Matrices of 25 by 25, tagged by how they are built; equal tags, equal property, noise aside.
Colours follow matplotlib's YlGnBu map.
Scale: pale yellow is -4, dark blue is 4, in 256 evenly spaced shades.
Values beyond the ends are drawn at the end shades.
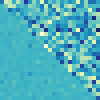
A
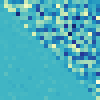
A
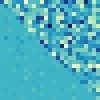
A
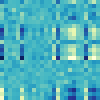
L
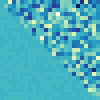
A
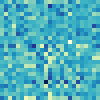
L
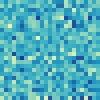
L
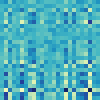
L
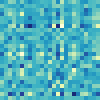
L
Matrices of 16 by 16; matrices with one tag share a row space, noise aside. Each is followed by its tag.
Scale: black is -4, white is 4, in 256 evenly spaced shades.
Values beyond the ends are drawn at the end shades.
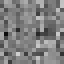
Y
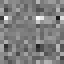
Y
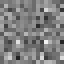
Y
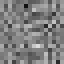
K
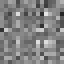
Y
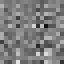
Y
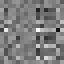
Y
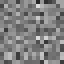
Y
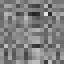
K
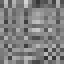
K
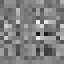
Y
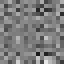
Y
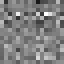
Y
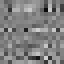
K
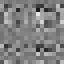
Y
